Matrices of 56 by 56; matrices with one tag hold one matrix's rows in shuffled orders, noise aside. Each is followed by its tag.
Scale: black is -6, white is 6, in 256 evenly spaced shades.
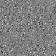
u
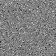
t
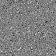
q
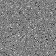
q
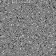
t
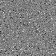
t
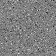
q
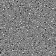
t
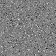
q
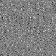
u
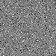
t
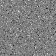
q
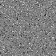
t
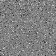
t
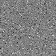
t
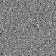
u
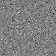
q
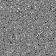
q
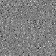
u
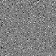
u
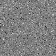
t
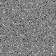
t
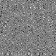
u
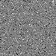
t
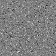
q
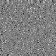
u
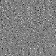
u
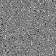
u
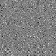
u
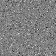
q
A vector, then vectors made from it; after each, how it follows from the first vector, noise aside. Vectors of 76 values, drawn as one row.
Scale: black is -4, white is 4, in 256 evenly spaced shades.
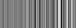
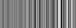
copied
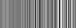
sign-scrambled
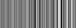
copied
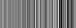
sign-scrambled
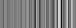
copied
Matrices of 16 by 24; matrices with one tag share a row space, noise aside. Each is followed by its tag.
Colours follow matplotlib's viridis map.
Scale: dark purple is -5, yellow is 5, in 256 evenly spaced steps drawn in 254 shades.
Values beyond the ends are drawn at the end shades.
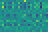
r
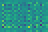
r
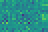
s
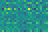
r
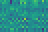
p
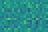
r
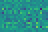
r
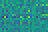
s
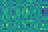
s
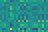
p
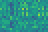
p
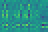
s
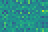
s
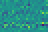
s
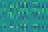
p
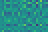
r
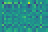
r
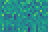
r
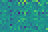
p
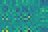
s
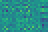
s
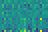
r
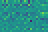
s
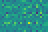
r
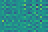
r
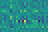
p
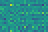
p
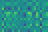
r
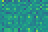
r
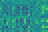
s
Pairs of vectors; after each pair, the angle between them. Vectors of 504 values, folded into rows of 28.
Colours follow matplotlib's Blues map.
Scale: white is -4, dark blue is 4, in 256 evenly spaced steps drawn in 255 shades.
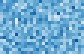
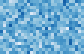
partly opposed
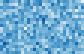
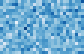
nearly opposite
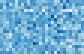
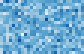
orthogonal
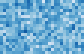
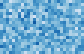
orthogonal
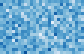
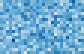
nearly opposite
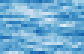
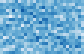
partly opposed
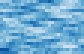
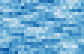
nearly parallel
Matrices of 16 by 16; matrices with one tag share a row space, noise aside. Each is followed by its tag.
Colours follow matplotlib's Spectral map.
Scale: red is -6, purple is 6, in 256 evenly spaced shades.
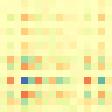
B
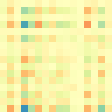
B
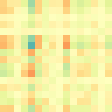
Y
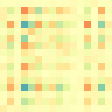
B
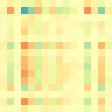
B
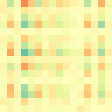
B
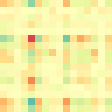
Y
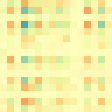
B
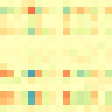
Y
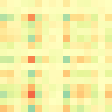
Y
